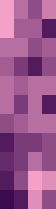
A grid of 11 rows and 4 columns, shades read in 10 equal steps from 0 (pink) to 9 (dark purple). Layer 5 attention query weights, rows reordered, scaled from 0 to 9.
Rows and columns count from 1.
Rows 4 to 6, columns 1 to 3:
4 6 8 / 3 4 3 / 3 6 3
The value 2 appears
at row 1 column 4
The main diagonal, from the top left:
0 4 5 5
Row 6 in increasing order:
3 3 6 8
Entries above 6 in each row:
0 1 0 1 0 1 0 1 1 1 2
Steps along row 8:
down same down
